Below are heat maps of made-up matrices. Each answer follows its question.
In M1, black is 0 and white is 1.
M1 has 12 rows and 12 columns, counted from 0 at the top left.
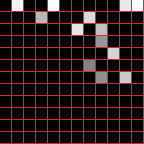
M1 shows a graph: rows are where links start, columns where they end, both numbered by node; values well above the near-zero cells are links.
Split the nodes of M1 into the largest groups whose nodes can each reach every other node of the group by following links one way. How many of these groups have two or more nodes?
0
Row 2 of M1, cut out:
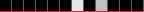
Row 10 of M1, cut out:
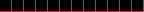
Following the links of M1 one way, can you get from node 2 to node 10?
yes
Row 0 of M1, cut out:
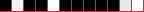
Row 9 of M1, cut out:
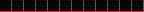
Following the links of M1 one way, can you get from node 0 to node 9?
yes
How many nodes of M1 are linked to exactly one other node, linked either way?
3
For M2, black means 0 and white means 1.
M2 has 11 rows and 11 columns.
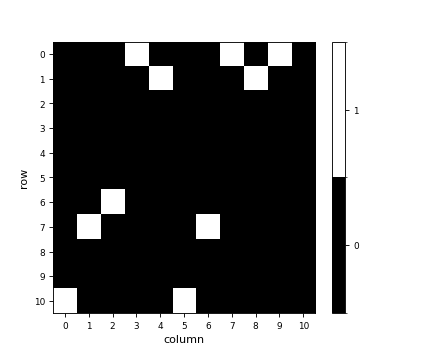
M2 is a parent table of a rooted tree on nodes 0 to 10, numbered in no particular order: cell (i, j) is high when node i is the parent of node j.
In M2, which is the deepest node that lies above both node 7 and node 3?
0
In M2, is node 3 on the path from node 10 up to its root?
no
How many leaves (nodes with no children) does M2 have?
6
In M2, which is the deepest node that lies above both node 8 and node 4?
1
